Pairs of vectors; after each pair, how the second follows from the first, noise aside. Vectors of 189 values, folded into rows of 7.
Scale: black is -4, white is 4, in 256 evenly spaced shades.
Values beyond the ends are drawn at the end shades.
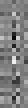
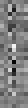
reversed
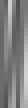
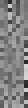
sign-scrambled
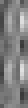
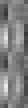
reversed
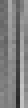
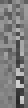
sign-scrambled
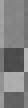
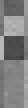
reversed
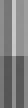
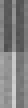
reversed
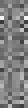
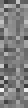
reversed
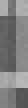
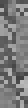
sign-scrambled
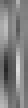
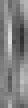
reversed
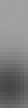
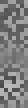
sign-scrambled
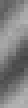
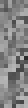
sign-scrambled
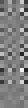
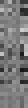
sign-scrambled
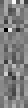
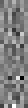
reversed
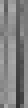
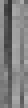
reversed
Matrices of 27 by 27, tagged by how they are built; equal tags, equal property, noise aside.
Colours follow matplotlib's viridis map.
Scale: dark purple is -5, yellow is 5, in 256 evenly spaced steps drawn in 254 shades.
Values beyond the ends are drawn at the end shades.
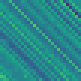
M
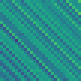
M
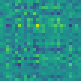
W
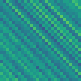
M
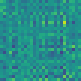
W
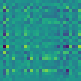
W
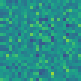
W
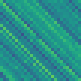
M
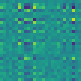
W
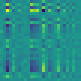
W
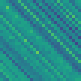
M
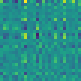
W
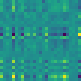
W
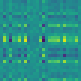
W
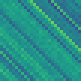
M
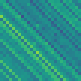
M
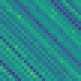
M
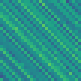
M
